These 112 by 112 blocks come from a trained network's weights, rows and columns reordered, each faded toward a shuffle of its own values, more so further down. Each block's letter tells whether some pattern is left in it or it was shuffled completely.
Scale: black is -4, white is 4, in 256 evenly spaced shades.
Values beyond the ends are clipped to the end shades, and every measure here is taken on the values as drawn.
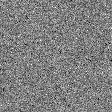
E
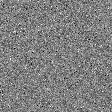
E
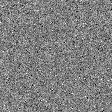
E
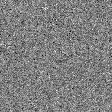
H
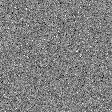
E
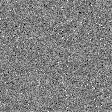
H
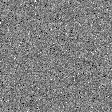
H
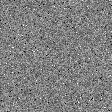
E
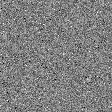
E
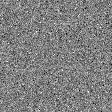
E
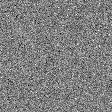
E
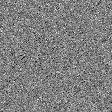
H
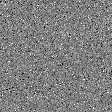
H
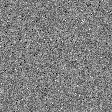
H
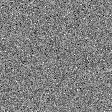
E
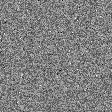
H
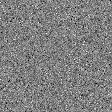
H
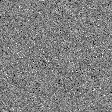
E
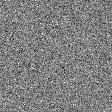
E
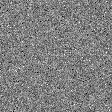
E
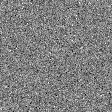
E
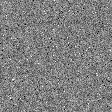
E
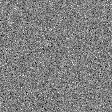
H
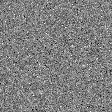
H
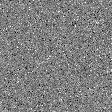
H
